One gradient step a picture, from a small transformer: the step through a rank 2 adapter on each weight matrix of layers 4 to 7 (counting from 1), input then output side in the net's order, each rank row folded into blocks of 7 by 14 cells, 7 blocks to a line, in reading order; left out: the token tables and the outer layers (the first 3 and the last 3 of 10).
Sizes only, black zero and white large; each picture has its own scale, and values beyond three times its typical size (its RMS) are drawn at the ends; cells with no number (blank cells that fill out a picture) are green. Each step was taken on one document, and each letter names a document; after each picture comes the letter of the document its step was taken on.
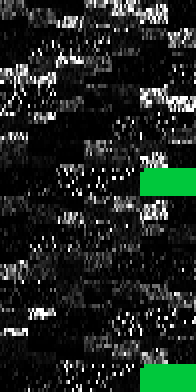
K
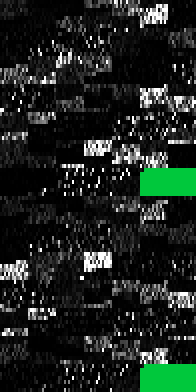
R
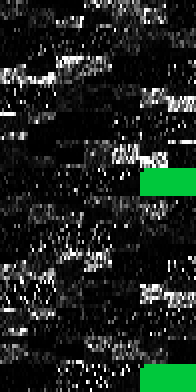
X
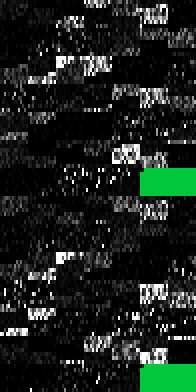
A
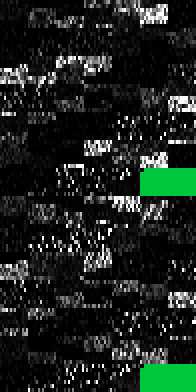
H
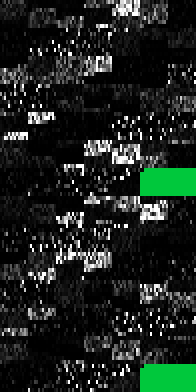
H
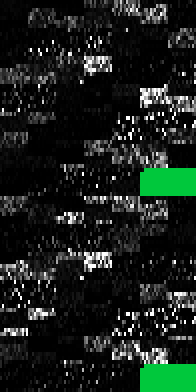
R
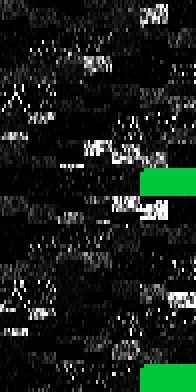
K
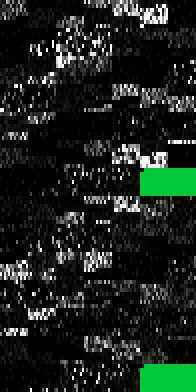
A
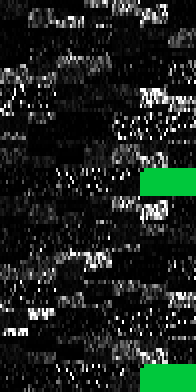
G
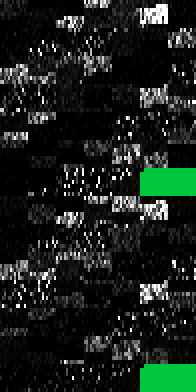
R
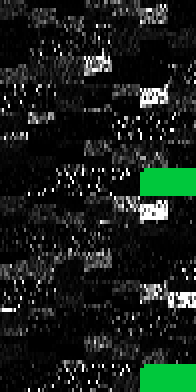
H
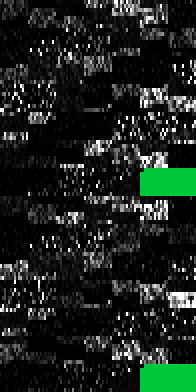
R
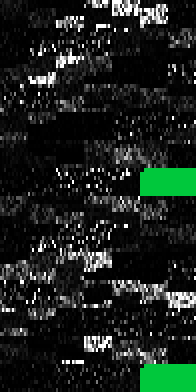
G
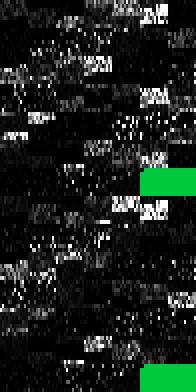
K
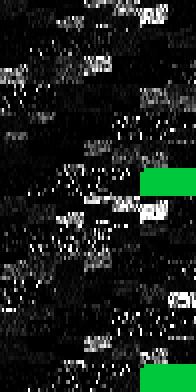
H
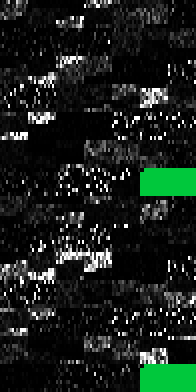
X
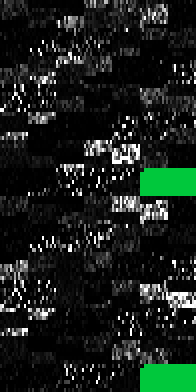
K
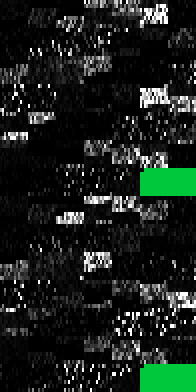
R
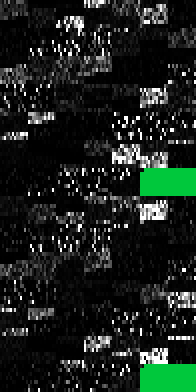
H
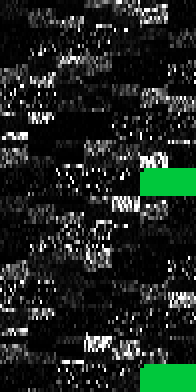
G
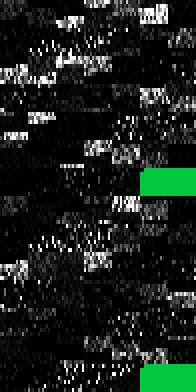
R
